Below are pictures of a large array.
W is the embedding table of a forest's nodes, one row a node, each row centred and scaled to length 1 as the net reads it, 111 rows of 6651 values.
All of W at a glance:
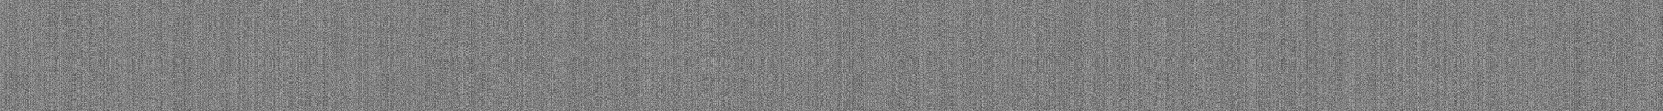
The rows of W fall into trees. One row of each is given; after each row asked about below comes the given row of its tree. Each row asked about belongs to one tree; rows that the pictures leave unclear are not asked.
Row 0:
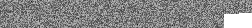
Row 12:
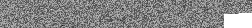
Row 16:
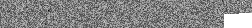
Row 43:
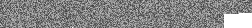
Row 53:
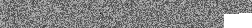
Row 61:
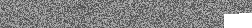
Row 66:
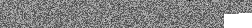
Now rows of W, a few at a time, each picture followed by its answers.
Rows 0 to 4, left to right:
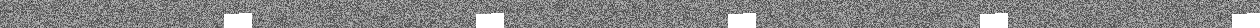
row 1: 61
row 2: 0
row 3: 43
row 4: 43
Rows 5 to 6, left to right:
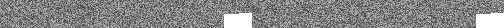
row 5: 61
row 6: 0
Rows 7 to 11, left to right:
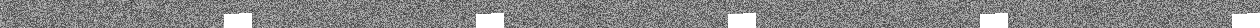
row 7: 53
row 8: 43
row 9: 61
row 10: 16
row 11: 61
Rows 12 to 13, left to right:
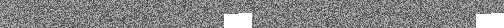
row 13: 43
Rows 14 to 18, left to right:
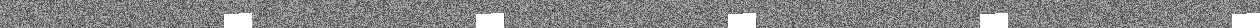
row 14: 61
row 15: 53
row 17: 43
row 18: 0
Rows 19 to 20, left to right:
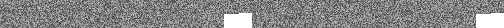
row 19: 0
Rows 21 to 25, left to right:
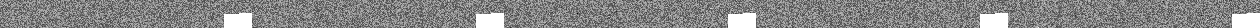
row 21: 43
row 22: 43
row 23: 0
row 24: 43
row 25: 0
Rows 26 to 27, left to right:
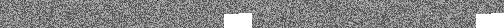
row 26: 0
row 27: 61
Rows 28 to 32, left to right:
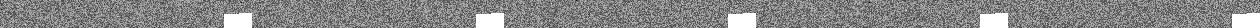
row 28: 16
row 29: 53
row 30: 0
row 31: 53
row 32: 66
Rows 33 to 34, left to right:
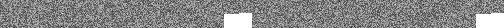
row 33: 0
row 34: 43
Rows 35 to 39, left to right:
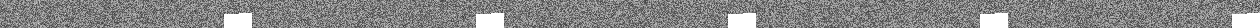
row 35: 0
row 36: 43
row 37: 66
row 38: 0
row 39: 61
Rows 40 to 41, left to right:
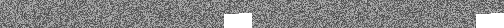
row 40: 66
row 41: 12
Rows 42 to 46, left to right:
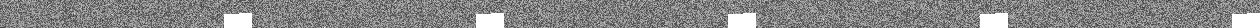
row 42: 43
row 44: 61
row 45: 53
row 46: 43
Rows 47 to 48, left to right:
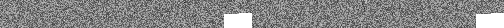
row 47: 12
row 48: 66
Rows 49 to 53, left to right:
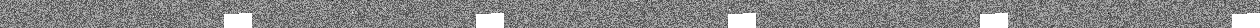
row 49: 43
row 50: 12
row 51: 66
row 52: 16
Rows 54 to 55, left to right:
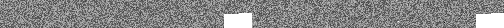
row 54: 66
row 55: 53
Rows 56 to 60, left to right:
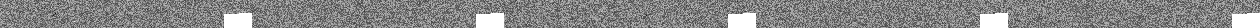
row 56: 12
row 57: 0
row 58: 0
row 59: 61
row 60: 61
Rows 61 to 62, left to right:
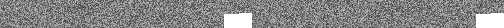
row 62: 66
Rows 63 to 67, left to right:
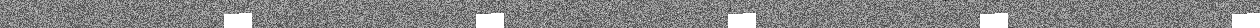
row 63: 61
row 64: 66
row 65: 16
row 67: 43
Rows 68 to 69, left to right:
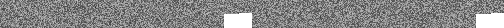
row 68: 61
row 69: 43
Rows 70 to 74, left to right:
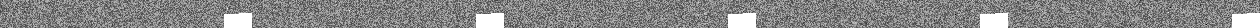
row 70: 0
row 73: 61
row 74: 53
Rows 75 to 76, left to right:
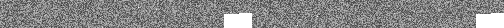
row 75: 53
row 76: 66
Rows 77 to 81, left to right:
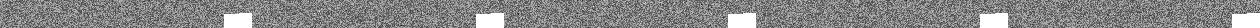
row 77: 53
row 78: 12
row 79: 53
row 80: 53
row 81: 0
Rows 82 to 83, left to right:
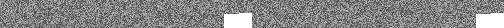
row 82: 66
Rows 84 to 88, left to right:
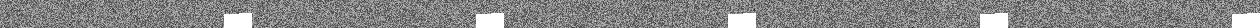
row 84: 53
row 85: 53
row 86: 61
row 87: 66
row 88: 53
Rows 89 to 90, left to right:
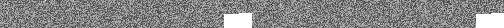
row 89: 12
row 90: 53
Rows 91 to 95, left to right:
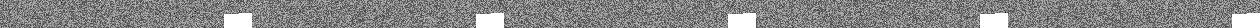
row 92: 12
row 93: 43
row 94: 43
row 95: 0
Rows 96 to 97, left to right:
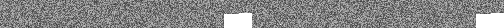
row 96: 66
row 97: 66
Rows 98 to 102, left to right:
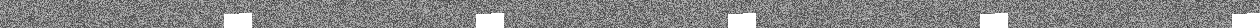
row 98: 61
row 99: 53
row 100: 66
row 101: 66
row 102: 43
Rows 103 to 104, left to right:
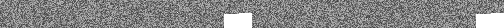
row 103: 66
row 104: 66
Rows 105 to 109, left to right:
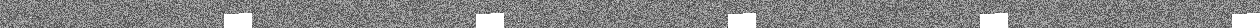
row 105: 66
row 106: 0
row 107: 12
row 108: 66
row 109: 0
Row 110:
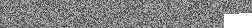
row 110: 43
